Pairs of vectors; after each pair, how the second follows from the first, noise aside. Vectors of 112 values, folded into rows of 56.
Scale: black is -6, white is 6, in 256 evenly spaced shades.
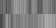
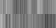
negated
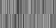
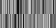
scaled up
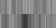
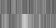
negated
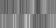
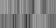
negated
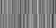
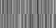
negated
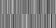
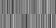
negated
